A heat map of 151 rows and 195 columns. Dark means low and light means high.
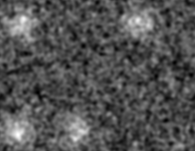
Mirror symmetry: none. Bumps: four. Odd rows or columns: none. Average level on the scale: 30%. Histogram: skewed, a long tail of high values. Lone odd cells: none.
